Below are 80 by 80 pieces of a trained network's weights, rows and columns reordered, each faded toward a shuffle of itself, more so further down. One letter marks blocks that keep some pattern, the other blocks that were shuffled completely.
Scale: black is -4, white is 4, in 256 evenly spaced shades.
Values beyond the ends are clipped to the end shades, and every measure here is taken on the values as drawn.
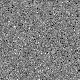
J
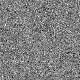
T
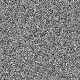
J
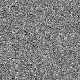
T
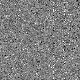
T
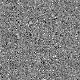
T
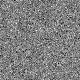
J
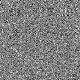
T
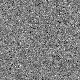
J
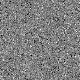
T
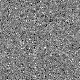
T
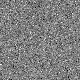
J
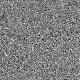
J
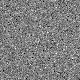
J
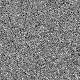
J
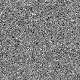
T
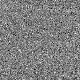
T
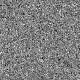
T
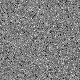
J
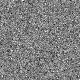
J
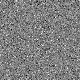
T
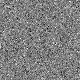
J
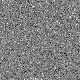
J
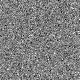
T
